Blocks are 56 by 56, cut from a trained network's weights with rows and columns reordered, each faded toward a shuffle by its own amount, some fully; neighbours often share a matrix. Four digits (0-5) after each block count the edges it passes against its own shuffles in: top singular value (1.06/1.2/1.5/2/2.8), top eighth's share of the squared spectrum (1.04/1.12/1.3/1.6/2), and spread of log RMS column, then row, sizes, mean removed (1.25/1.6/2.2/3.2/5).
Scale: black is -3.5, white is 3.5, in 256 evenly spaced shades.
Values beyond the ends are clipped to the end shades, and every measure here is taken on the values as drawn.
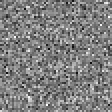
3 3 1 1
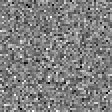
0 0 0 0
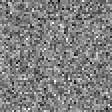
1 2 0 0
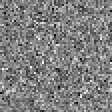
2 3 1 1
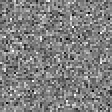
1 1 0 0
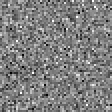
0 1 0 0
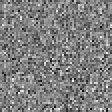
3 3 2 1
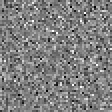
1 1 0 0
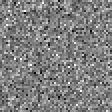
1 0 0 0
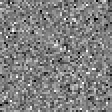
0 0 0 0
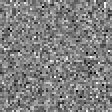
0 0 0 0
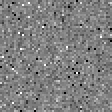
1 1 0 0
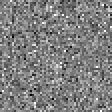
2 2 0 0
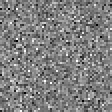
0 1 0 0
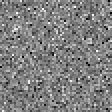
0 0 0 0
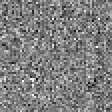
2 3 1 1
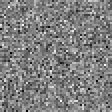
0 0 0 0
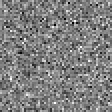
0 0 0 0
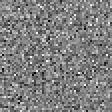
1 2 0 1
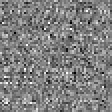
3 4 2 2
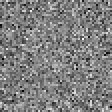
3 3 1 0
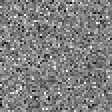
0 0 0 0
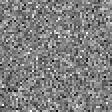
1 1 0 0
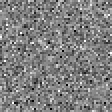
1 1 0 0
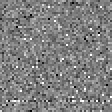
2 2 0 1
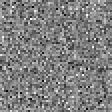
2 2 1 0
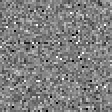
1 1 0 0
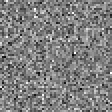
2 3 1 1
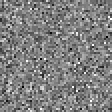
2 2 0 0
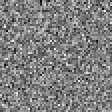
2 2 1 0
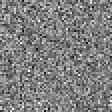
1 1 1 0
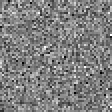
2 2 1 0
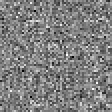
2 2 1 0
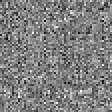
3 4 2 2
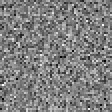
2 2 0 0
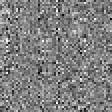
3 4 3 2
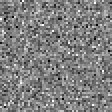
1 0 0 0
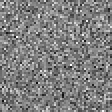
2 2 1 0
